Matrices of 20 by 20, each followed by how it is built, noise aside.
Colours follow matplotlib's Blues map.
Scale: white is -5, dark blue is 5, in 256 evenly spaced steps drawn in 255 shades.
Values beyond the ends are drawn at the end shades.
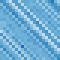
Toeplitz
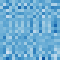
low rank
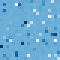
sparse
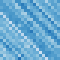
Toeplitz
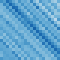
Toeplitz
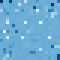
sparse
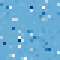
sparse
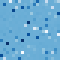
sparse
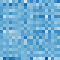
low rank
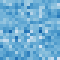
low rank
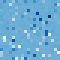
sparse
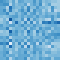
low rank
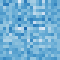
low rank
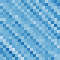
Toeplitz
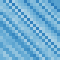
Toeplitz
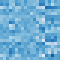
low rank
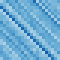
Toeplitz
